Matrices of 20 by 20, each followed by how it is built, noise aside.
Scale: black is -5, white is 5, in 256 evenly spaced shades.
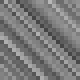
Toeplitz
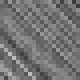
Toeplitz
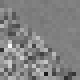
lower triangular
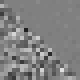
lower triangular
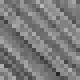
Toeplitz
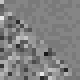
lower triangular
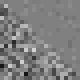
lower triangular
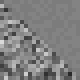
lower triangular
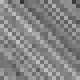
Toeplitz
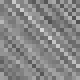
Toeplitz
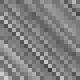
Toeplitz
